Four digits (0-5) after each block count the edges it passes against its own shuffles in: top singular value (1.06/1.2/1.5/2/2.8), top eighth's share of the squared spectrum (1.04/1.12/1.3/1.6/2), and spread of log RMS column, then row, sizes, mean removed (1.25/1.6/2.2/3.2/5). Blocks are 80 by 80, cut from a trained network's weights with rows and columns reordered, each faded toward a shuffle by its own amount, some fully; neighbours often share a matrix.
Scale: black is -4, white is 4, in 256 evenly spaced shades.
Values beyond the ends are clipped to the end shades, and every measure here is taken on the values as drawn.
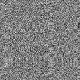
4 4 2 1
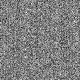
2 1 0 0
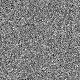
0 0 0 0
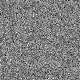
0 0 0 0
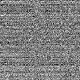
4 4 1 2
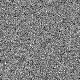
0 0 0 0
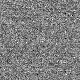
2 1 0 0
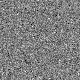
0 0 0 0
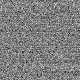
3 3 1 0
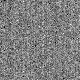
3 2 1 0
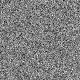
1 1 0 0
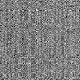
3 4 1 2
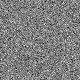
0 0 0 0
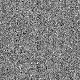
2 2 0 0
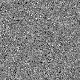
3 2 1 1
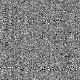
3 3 0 2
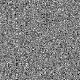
3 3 1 2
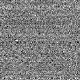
3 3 1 1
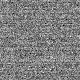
3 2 0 0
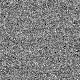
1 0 0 0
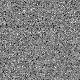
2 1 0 0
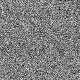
1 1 0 0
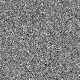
2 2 0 0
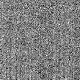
3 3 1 1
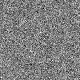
2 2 0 0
